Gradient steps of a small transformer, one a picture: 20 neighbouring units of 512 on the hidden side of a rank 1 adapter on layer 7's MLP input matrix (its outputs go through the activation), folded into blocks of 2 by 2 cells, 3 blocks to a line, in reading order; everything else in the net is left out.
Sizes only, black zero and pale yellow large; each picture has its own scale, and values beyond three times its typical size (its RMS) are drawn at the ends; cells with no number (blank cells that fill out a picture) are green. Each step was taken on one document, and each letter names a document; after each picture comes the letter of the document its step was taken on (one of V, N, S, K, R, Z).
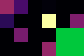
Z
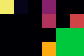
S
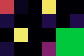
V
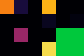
V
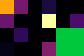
Z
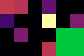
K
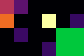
Z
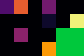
S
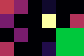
Z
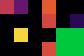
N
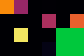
N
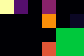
S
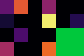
K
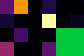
Z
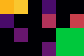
K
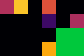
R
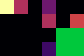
S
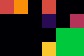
R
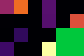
V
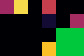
R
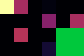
N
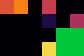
R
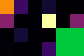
Z
